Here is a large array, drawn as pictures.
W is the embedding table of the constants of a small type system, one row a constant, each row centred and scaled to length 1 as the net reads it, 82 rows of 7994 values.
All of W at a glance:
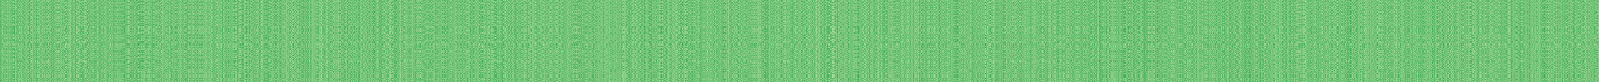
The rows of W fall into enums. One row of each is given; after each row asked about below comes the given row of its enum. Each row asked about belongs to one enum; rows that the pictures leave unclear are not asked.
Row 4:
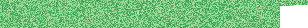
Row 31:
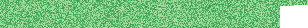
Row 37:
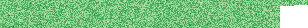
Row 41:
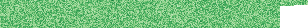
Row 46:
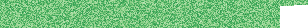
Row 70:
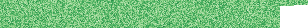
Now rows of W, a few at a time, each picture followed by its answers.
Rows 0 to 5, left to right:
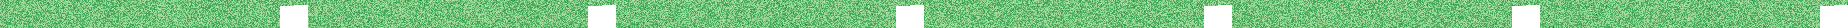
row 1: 41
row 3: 46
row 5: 37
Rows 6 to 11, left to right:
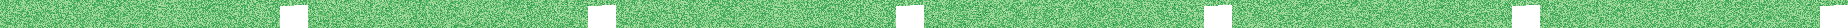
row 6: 31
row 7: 70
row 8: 31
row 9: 37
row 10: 46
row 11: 4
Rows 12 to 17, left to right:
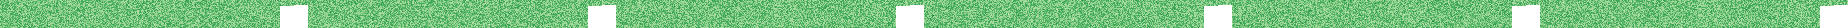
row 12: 4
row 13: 46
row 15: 37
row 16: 41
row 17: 31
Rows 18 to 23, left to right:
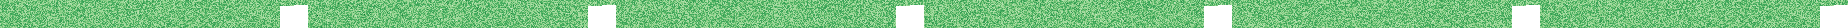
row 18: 4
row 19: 37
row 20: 31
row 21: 41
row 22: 46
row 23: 4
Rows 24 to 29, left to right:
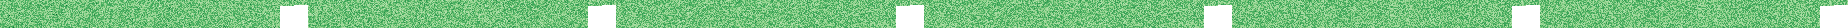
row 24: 37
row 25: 41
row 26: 46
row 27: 46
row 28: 31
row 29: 31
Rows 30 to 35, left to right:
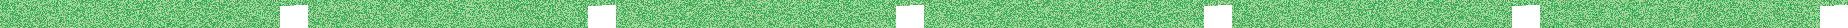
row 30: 4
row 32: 46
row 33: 46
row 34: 4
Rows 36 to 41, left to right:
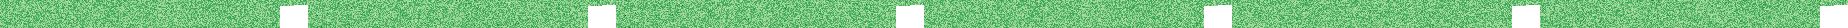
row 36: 31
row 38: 37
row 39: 31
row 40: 46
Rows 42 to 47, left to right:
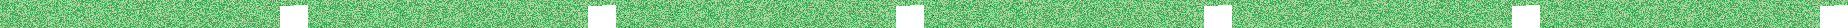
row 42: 4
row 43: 37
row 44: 37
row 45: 37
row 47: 37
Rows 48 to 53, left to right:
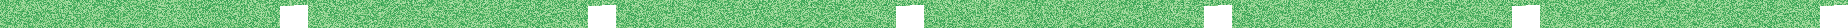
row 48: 31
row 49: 46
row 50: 4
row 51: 70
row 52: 4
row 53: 46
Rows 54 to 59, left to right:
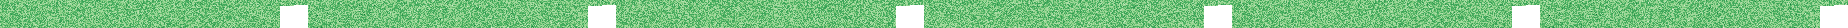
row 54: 4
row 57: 46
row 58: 4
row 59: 37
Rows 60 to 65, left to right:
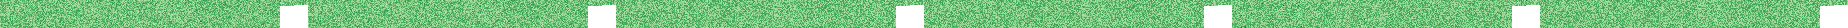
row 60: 41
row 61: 41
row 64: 37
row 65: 31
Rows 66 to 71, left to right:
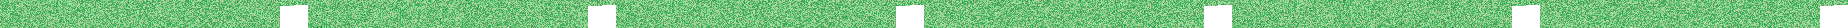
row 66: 4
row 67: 37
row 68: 4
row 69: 46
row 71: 46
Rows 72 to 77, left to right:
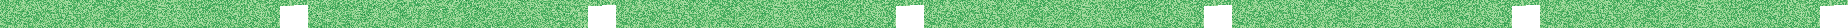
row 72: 31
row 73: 37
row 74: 31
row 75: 31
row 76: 31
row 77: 31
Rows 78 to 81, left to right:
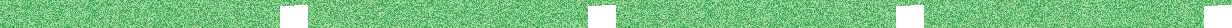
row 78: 37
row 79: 46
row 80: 37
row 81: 31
